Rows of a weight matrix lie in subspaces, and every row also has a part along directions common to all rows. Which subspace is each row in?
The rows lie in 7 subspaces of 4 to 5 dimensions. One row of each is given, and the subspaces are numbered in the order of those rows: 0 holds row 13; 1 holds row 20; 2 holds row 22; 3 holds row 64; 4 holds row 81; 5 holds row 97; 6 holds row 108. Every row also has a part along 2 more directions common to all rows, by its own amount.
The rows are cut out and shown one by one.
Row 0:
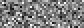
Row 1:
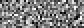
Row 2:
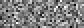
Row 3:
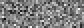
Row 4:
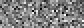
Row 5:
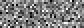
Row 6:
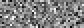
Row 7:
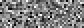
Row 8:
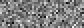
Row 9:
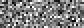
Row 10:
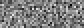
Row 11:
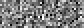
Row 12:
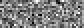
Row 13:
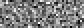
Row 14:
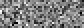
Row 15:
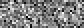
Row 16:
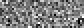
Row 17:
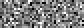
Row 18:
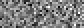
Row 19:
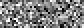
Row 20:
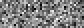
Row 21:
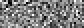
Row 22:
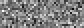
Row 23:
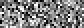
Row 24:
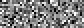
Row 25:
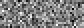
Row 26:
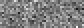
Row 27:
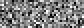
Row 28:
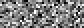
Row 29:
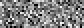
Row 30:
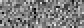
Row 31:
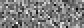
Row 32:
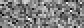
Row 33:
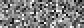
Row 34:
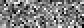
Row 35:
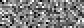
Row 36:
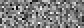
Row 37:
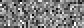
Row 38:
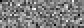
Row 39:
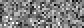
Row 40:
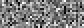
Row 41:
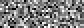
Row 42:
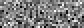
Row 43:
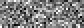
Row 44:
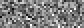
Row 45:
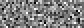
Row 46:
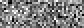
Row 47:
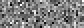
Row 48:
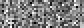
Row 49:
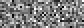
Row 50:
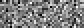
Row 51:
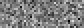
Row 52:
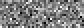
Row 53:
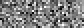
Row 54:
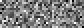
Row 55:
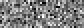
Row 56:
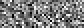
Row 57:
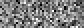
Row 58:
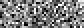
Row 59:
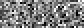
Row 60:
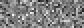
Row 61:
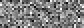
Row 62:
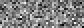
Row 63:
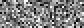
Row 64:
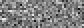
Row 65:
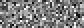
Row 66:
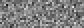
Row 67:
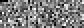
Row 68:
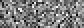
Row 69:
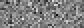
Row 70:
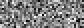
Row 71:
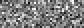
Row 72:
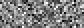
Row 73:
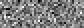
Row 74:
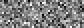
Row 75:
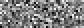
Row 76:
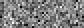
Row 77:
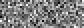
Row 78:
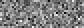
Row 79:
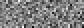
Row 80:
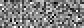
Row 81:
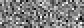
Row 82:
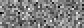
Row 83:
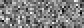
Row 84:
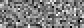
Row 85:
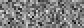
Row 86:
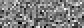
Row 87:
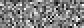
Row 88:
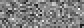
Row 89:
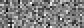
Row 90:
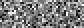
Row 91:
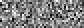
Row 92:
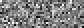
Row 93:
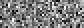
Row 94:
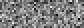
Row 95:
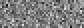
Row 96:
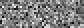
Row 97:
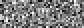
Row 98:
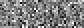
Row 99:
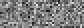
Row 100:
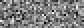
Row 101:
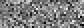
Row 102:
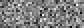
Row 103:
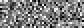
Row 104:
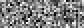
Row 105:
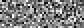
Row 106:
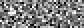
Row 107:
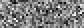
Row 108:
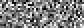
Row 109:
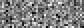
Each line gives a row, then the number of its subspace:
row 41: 3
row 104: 4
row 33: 6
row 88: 3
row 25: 2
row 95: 6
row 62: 1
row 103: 2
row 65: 1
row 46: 6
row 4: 1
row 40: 4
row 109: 5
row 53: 1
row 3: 3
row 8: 6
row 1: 4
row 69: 5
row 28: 1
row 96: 3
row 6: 0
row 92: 1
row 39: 1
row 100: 6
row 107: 5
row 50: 5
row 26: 3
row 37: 2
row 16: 0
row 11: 4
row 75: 1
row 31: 3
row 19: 5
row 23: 3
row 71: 4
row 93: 6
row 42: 1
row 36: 3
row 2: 5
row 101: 6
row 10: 6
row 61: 0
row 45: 1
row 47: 4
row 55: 4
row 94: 2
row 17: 4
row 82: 3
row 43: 6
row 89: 5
